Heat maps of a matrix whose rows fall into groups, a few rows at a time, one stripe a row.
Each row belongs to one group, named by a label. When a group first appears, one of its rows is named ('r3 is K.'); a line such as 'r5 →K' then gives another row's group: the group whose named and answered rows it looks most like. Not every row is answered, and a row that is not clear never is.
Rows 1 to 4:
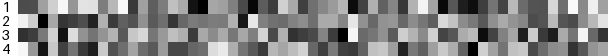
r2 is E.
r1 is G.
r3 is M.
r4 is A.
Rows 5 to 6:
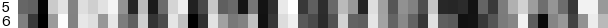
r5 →G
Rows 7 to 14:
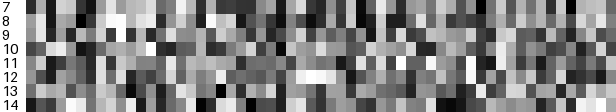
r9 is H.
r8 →G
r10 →A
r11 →H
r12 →H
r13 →M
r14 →G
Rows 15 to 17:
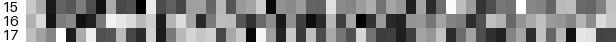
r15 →E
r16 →G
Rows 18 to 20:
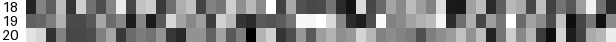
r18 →M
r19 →H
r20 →E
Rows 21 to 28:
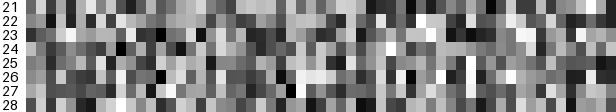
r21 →M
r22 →H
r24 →E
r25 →H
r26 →H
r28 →G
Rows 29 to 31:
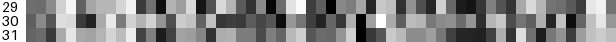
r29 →G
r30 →G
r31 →G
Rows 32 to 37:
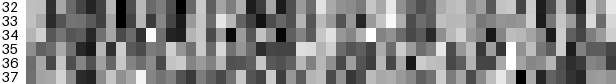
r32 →E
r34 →E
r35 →H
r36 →H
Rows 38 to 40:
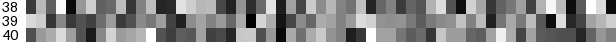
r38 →M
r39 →E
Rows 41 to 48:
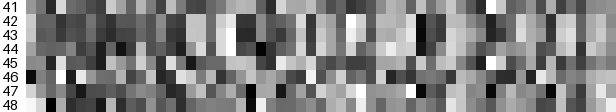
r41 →A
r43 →E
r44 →E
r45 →A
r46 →M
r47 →E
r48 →E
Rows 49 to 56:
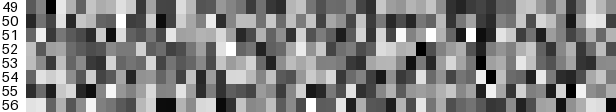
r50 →M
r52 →A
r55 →G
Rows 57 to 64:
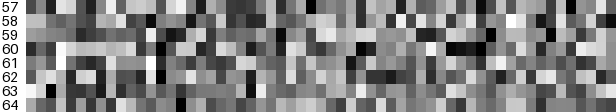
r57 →G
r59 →E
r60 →G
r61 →A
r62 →M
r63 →E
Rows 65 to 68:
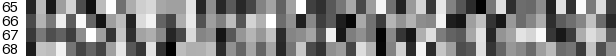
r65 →G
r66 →M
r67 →M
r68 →M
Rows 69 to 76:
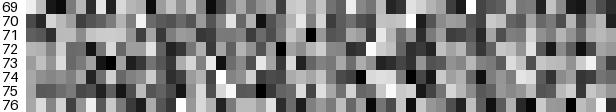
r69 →H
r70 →A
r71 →G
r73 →M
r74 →A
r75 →E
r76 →M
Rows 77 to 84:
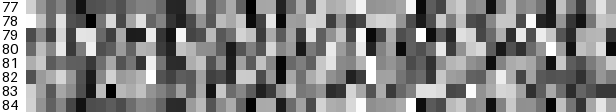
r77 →E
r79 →M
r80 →M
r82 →A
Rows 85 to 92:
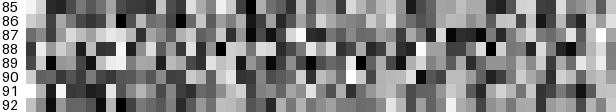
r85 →E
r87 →G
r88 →M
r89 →G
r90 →E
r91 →A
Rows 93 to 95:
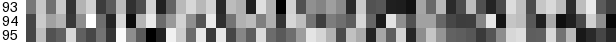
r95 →H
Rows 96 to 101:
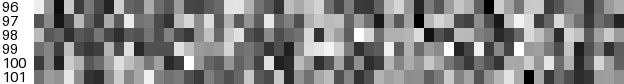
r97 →H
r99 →H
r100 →G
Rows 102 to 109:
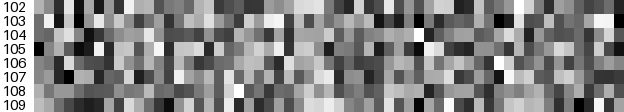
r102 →H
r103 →M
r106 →A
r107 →H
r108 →A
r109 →H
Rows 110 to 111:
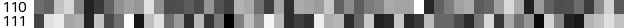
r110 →A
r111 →M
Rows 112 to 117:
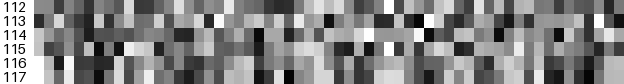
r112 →H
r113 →M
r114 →E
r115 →H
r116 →A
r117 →A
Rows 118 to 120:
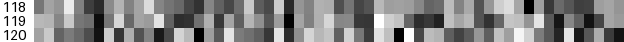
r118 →A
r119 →A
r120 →H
